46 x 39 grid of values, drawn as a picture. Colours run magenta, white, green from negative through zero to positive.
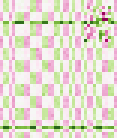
Slope: none. Odd lines: rows 8 and 43. Stripes: upright, repeating 9 times. Odd patch: rougher, in the top right.
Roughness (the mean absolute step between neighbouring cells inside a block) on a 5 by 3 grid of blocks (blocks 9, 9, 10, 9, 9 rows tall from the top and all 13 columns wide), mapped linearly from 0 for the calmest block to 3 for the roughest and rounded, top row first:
113 | 002 | 000 | 000 | 111
